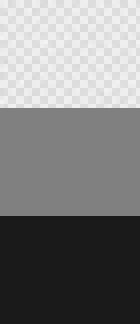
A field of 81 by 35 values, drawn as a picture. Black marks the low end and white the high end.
The table splits into 3 rows of 1 panel. Panel 1,1: very high, checkered, faint in contrast. Panel 2,1: middling, flat. Panel 3,1: very low, flat.
